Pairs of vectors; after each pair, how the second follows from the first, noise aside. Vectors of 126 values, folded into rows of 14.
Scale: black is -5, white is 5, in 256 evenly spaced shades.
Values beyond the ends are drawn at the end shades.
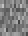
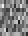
scaled up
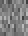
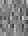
negated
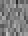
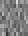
negated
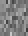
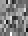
scaled up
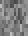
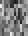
scaled up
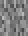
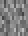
negated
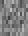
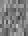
reversed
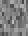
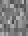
negated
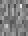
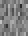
negated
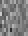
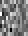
scaled up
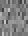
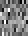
scaled up
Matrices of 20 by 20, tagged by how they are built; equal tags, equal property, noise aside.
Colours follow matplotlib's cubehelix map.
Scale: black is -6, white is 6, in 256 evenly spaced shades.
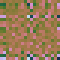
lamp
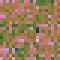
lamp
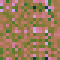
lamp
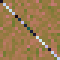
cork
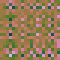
lamp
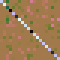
cork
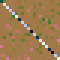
cork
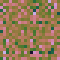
lamp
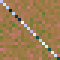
cork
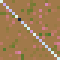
cork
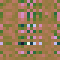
lamp
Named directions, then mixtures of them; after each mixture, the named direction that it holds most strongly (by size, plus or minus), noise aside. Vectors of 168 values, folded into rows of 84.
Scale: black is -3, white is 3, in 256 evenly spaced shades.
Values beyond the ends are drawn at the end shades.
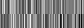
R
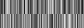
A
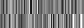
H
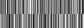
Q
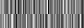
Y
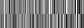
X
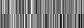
R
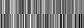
R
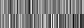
H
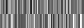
H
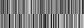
Q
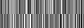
R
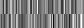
H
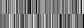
Q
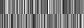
Y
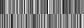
Y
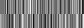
Q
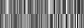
A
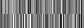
R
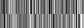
X
